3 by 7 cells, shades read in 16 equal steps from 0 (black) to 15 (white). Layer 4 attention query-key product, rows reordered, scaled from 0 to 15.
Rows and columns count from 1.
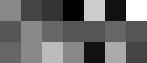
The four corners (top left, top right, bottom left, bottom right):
8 15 6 4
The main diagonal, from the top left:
8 8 11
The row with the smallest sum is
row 2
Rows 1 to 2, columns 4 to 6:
0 12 1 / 5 5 6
